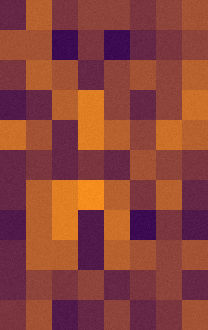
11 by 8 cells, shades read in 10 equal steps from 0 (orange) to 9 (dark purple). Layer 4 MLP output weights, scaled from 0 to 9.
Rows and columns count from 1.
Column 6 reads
6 7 4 7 5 4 6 9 4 6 7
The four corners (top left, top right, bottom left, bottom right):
7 4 6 4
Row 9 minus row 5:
5 -1 -4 7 0 -1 3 1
